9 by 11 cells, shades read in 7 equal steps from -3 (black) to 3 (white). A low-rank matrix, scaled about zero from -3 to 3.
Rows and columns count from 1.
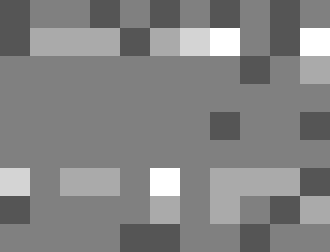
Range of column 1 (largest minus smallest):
3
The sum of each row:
-5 9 0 0 -2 0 9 1 -3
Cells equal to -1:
17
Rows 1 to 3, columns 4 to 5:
-1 0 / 1 -1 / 0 0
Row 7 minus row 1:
3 0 1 2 0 4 0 2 1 2 -1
